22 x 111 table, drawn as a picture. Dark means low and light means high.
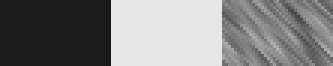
It is made of 1 by 3 panels. Panel 1,1: very low, flat. Panel 1,2: very high, flat. Panel 1,3: middling, slanting down to the right.
